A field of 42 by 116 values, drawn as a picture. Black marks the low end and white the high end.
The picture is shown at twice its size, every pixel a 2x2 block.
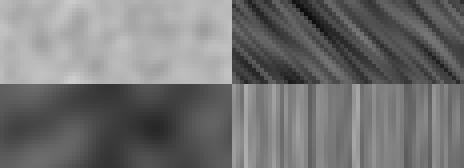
The table splits into 2 rows of 2 panels. Panel 1,1: high, blotchy, faint in contrast. Panel 1,2: low, slanting down to the right. Panel 2,1: low, smooth. Panel 2,2: middling, streaked downward.
